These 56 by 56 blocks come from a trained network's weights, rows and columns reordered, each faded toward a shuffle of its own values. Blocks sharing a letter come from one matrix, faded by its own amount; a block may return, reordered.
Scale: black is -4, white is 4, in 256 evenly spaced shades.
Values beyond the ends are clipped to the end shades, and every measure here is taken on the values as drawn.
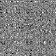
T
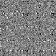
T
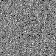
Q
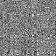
T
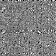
T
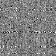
T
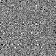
T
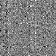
T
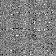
T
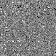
Q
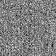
Q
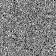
Q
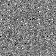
Q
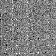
T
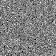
Q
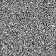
Q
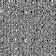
T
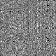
T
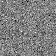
Q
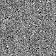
Q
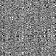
T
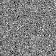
Q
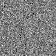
Q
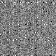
T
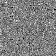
Q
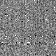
T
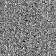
Q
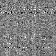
T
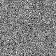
Q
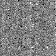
T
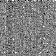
T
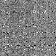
T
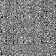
T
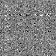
T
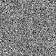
Q
